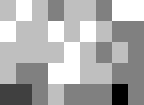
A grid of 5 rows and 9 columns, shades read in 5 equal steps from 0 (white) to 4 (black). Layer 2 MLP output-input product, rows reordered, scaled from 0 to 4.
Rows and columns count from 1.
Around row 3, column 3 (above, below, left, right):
1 2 1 1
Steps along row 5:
same down down up same same up down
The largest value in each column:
3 3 2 2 2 2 2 4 2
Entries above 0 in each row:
6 6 8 7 9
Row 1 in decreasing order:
2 2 1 1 1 1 0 0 0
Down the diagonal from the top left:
1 1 1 0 2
